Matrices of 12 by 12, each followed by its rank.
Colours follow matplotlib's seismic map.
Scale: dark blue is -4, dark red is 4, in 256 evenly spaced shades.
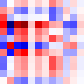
two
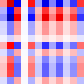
one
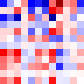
two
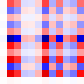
one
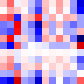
two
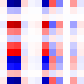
one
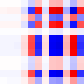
one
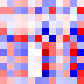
two
